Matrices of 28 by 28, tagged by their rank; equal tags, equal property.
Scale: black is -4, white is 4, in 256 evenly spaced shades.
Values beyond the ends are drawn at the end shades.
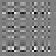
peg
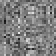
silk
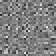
silk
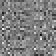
silk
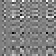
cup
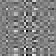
cup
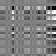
peg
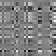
cup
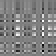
peg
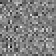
silk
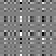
peg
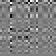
cup
